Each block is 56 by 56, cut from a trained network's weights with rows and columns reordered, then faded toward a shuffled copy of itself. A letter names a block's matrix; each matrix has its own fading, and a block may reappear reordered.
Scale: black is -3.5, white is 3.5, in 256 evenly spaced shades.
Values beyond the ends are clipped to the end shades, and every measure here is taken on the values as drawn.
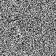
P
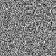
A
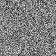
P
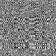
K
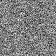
P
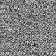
A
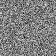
P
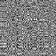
K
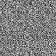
A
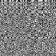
K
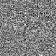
A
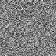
A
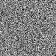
P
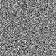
A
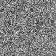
P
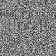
A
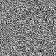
A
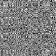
K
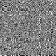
K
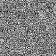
A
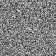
P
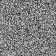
P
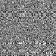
K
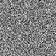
A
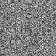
A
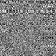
K
